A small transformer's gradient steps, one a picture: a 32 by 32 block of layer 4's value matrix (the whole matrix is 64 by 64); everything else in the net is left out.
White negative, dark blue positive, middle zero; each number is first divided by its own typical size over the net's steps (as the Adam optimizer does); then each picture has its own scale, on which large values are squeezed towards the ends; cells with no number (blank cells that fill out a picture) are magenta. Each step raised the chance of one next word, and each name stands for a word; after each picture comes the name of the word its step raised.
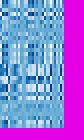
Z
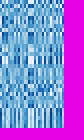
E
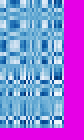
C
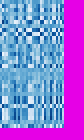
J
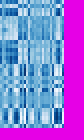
E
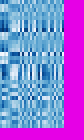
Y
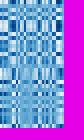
C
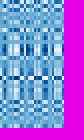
C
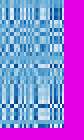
J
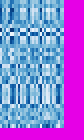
J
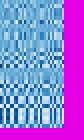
E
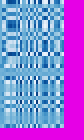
C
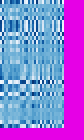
C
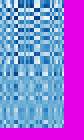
Z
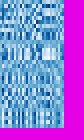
E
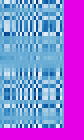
Y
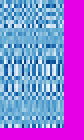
Z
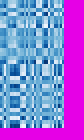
Z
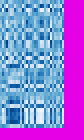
E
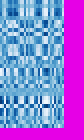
J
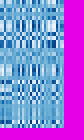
C
